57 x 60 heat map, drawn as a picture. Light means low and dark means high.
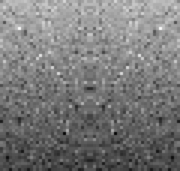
Slope: up to the bottom. Stripes: none. Mirror symmetry: left to right. Grain: fine.
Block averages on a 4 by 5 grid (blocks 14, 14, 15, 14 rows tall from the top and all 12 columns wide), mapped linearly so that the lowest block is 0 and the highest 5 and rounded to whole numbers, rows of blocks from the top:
0 0 0 0 0
2 2 2 2 2
3 3 4 3 3
5 5 5 5 5
